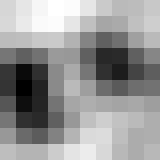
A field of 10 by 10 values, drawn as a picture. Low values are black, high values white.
Ninth with the lowest average: middle left. Calmest part: bottom right. Average level on the scale: 60%.
